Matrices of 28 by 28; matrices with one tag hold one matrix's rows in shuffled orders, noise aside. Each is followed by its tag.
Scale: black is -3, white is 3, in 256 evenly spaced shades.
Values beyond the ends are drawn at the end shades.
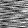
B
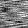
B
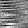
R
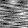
B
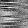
R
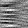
R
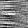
R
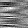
R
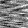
B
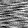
B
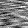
B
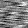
B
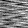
B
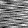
B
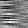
R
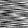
B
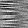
R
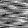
B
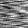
B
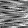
B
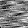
B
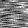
B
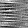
R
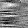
R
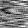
B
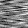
B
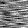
B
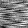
B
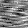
B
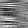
R
